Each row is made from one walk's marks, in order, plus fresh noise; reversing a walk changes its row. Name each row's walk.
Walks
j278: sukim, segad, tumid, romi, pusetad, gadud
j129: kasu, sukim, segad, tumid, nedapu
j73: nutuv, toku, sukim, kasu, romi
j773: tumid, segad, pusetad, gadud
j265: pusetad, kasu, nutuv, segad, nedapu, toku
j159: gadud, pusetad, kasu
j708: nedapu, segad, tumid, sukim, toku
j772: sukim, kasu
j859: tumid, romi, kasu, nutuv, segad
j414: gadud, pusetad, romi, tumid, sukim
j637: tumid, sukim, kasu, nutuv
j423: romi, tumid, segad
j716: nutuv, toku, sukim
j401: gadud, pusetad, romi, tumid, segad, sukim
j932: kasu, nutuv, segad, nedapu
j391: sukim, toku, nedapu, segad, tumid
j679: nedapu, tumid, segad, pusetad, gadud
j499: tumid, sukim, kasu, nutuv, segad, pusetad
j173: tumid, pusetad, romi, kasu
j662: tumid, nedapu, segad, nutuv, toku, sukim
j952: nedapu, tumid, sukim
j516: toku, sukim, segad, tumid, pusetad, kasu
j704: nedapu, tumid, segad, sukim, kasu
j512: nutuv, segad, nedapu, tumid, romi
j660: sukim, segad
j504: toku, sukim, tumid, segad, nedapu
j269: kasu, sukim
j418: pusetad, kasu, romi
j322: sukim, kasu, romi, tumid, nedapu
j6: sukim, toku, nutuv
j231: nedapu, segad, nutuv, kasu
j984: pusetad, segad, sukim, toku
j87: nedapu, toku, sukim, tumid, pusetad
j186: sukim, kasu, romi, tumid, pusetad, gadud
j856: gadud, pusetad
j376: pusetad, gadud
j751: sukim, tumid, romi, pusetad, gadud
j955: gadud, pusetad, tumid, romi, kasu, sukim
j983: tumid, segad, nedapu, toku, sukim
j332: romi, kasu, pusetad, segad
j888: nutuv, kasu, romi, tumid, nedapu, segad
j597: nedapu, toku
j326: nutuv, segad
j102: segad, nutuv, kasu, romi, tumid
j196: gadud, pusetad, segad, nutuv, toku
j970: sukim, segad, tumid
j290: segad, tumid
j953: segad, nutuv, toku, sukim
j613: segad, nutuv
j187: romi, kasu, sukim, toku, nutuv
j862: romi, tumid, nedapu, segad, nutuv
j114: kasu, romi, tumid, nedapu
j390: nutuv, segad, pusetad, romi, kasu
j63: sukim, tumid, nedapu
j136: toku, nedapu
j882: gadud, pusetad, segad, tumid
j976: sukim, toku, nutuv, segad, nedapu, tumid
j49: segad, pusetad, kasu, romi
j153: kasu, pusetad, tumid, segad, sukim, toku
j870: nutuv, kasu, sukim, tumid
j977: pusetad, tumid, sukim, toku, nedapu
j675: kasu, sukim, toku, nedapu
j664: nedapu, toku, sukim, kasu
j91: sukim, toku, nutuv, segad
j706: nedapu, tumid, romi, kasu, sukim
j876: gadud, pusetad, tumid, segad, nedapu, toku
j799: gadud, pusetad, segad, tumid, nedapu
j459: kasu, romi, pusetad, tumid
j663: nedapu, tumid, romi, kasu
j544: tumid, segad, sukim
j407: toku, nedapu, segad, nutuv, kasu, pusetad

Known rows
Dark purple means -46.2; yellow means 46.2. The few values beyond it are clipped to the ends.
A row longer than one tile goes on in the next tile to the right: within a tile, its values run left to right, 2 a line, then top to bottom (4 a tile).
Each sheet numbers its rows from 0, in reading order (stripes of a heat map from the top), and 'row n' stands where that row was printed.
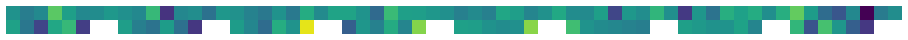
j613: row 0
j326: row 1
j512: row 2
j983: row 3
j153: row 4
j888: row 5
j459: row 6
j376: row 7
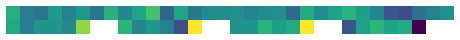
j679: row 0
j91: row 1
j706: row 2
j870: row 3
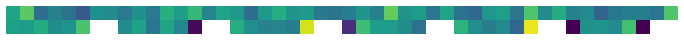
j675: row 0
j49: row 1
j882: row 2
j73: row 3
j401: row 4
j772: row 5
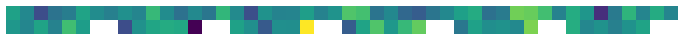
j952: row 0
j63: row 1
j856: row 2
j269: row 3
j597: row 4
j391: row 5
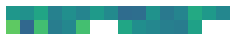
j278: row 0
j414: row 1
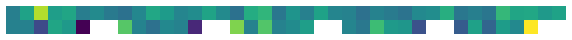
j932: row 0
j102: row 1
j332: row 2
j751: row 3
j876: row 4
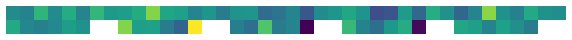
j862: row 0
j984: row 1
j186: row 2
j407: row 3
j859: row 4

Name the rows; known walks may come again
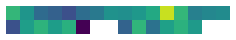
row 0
j870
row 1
j953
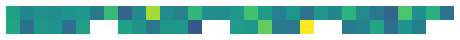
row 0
j773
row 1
j859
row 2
j187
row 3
j708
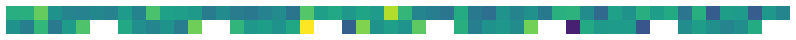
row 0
j129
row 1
j799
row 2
j663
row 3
j716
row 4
j679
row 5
j664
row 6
j977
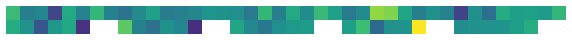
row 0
j231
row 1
j102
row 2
j862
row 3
j196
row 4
j459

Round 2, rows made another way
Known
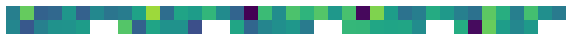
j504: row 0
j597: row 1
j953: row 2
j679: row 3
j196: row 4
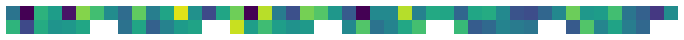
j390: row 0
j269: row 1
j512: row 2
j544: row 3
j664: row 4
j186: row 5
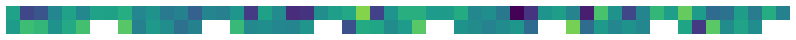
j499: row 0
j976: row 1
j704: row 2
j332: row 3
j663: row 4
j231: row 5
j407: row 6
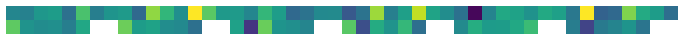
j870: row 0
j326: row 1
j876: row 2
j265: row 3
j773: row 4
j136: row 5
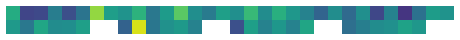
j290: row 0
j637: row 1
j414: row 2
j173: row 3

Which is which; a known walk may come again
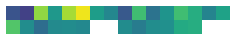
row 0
j716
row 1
j932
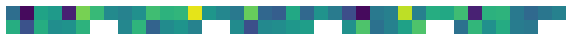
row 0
j390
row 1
j376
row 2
j504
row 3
j544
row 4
j278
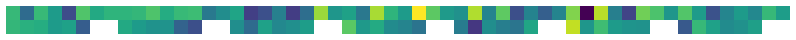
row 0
j888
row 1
j91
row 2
j290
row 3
j326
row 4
j159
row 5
j512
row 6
j423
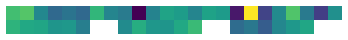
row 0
j87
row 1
j773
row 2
j675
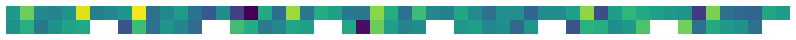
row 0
j418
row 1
j322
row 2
j662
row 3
j196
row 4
j970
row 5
j332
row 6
j708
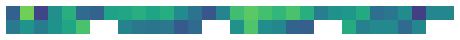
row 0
j129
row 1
j772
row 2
j660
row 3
j391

